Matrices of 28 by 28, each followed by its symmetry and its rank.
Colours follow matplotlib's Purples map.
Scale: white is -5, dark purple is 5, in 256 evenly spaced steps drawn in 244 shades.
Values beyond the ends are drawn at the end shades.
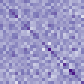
symmetric, rank five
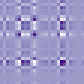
symmetric, rank one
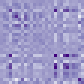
symmetric, rank three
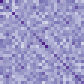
symmetric, rank five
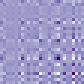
symmetric, rank two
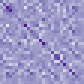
symmetric, rank five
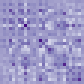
symmetric, rank three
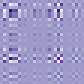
symmetric, rank one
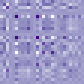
symmetric, rank two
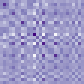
symmetric, rank three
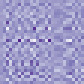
neither, rank three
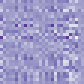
neither, rank three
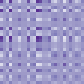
symmetric, rank one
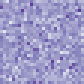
antisymmetric, full rank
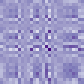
symmetric, rank two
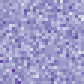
antisymmetric, full rank
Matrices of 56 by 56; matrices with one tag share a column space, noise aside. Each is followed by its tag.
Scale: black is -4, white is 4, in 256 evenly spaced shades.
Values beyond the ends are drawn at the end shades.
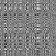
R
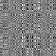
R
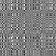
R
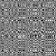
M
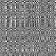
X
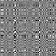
M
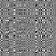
M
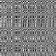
X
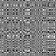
M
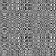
R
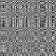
X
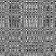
X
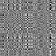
R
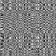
R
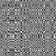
M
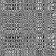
R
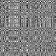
X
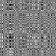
R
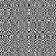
M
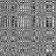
X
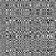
M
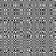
M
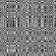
X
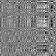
X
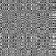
R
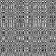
X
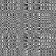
R
